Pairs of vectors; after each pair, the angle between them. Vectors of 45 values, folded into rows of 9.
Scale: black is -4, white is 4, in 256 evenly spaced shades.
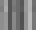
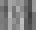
nearly opposite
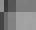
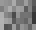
partly opposed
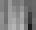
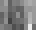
nearly opposite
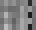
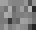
partly aligned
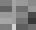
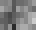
nearly opposite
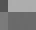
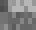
nearly parallel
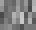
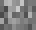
orthogonal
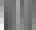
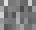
partly aligned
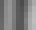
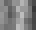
nearly opposite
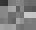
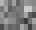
partly opposed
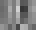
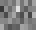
partly aligned
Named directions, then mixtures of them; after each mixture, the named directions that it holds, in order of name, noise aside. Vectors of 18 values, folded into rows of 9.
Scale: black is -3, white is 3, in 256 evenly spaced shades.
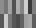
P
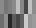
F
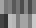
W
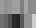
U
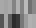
P, U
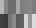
F, U, W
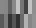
F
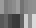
F, U, W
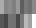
F, U, W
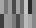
P, W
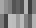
F, W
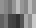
F, U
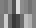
F, P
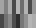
P, U, W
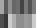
W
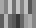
P, U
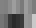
U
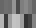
F, P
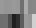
U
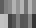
W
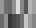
F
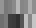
F, U
